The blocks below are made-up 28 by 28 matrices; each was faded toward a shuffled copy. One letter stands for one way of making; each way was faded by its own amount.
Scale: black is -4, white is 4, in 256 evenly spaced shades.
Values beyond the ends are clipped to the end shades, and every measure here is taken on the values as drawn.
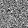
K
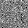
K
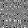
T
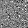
K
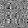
T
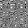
T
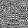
T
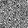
K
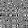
T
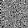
K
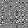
T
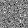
K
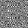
T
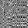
T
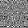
T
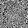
K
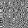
T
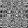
T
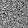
K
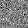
K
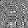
T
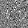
K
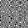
T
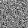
K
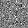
K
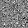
K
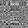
T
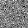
K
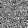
K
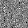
K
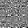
T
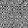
T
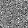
K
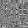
T
